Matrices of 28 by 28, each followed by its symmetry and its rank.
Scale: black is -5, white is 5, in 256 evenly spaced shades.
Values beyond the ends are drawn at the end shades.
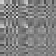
symmetric, rank two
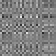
neither, rank two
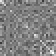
symmetric, rank five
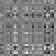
antisymmetric, rank two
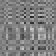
neither, rank two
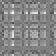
symmetric, rank two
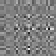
antisymmetric, rank two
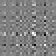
symmetric, rank two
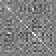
symmetric, rank five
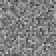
antisymmetric, full rank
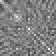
symmetric, rank five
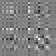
symmetric, rank two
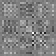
symmetric, rank three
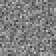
antisymmetric, full rank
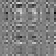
neither, rank two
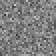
antisymmetric, full rank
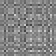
symmetric, rank three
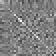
symmetric, rank five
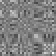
symmetric, rank three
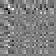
antisymmetric, rank two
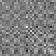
symmetric, rank three
